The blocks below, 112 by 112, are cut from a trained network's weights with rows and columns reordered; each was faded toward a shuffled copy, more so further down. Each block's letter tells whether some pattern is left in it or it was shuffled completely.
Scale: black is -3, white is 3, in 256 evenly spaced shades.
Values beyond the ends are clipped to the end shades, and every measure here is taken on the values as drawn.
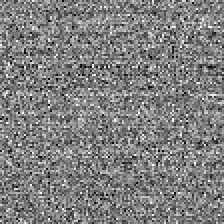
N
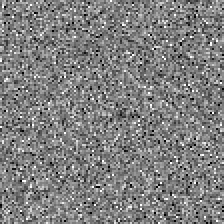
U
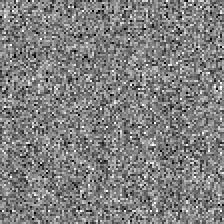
N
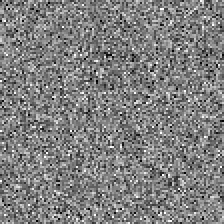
U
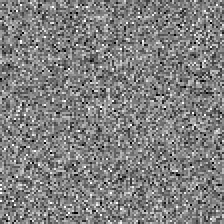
U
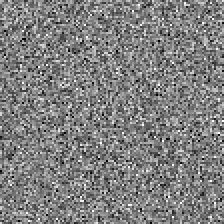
U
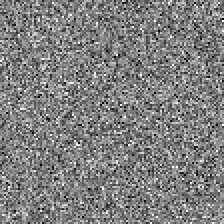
U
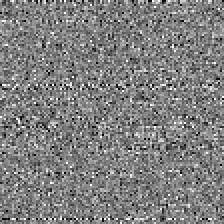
N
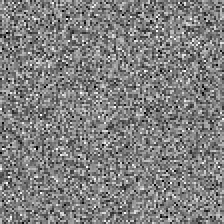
U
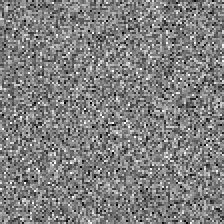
U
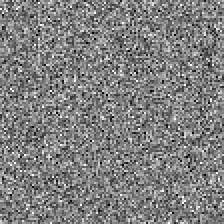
U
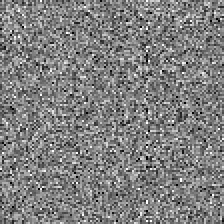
N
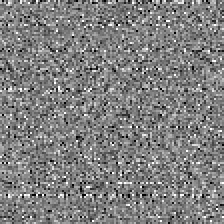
N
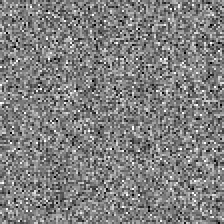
N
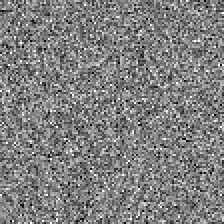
U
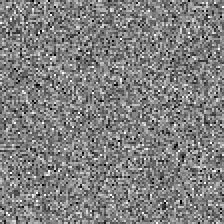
U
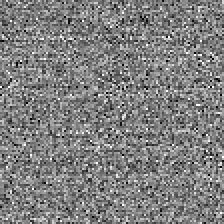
N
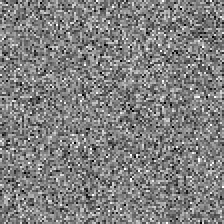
U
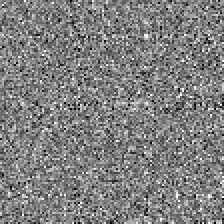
N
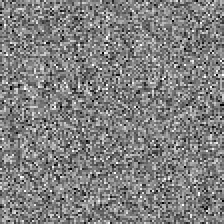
N
